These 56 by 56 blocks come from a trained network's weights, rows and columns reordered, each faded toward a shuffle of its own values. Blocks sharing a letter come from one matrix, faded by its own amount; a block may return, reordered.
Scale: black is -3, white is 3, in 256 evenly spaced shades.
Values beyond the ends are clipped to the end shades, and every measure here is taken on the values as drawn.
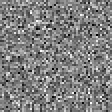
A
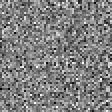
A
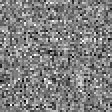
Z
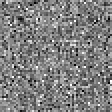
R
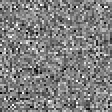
Z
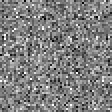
R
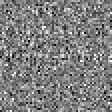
Z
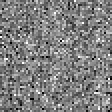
R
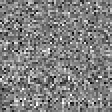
Z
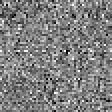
A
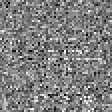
Z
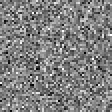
Z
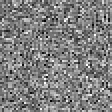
A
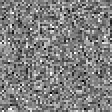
Z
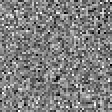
Z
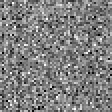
R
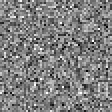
A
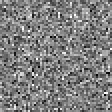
Z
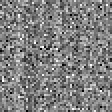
R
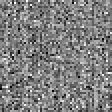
R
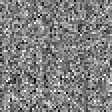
R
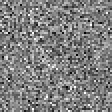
Z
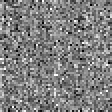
R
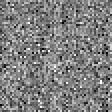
R
